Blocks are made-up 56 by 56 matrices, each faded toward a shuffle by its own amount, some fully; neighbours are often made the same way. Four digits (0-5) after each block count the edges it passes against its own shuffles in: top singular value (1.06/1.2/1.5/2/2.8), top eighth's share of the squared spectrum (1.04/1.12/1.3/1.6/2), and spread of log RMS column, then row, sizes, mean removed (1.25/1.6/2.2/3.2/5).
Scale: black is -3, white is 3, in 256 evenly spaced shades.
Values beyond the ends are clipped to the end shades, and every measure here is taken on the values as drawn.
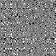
3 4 2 2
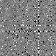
3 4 2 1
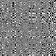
4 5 3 3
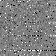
3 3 0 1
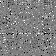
3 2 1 1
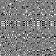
4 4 2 3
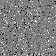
2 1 0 0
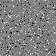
0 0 0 0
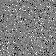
0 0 0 0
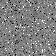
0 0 0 0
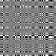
5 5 4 4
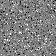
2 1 0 0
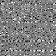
4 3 0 3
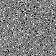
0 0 0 0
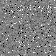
1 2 1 1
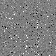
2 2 1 1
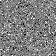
1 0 0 0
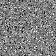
2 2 1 0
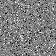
0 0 0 0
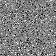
1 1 0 1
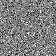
1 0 0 0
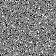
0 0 0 0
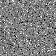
1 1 0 0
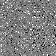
3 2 1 1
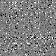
3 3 1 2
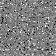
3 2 0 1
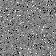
2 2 0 0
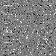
3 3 1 1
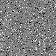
2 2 0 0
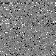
2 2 0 1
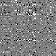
4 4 2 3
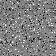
2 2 0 1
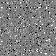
3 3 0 1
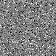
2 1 0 0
